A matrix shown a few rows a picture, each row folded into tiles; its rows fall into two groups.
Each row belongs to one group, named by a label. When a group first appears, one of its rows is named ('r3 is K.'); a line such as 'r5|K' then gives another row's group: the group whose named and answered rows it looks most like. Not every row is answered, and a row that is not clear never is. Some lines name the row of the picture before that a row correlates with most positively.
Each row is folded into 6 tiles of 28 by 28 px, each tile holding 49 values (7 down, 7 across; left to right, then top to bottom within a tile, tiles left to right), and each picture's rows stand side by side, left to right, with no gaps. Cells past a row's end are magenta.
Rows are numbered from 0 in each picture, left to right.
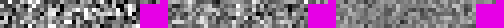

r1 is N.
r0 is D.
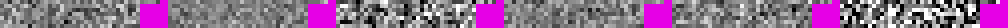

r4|N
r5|D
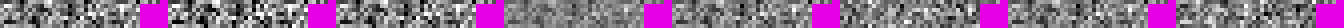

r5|D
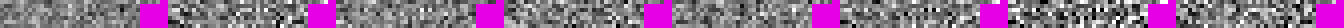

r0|N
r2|D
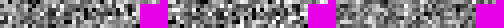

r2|N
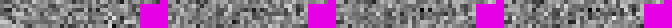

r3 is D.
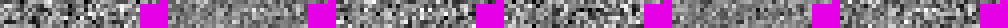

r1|D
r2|D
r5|D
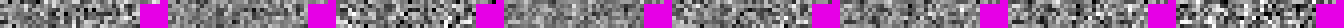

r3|N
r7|N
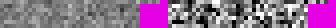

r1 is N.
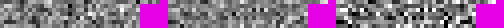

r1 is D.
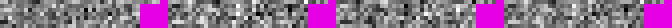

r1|N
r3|N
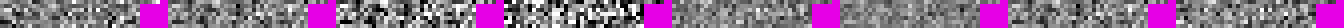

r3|D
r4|D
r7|D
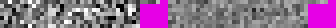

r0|D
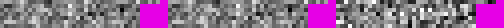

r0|N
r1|N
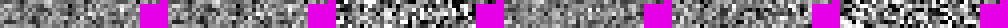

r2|D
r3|D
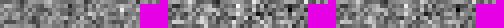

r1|N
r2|N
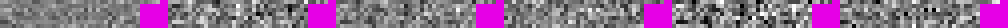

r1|N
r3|D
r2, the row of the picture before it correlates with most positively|0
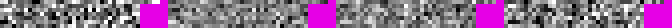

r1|D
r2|N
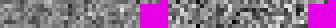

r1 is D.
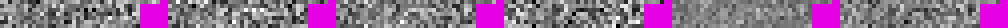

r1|D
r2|D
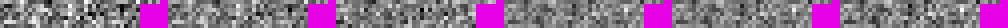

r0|N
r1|N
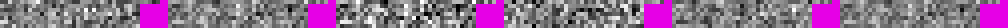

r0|D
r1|N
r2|N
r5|N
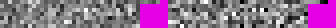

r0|D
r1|D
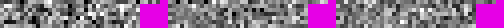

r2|D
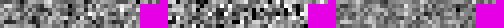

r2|N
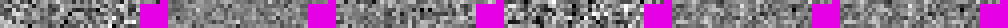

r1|D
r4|N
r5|N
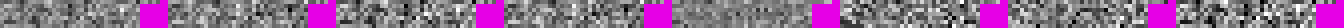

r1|N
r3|N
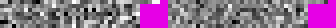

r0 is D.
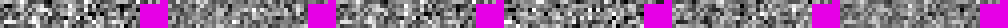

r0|N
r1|D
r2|N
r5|N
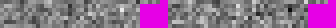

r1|N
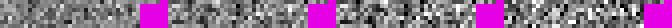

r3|D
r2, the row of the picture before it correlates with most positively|0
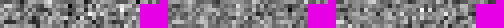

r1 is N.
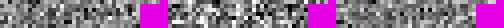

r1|N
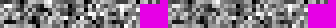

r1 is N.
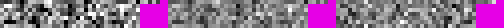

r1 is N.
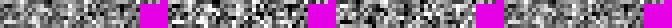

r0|N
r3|N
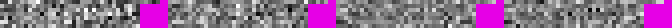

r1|N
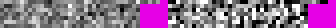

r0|N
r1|D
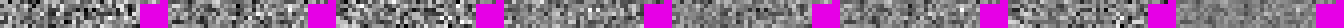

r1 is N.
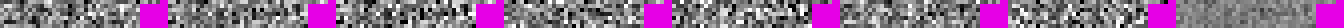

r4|D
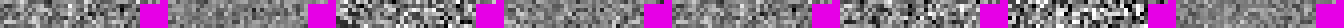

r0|N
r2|D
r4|N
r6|D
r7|D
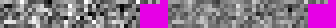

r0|N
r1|N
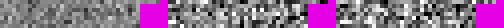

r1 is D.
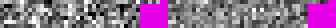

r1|D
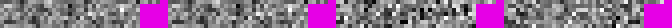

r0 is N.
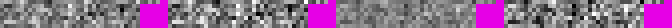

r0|N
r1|N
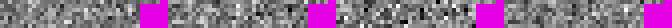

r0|D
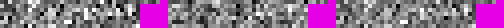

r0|D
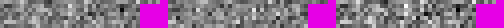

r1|D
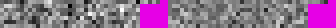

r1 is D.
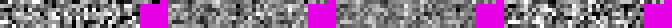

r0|D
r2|N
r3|N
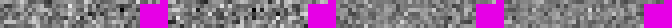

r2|D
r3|D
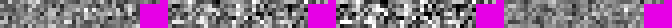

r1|N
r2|N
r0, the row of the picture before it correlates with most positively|3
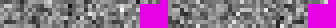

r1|D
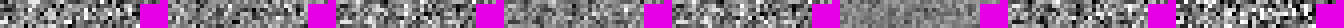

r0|D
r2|N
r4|N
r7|D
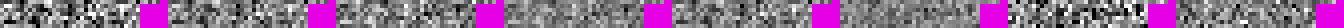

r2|N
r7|D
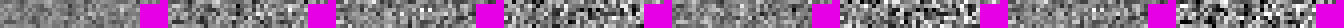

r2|D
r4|N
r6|D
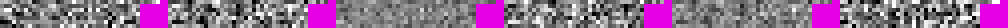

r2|D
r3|N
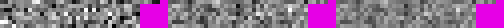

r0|D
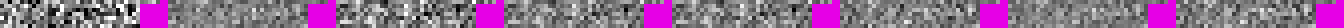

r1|D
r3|N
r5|D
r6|D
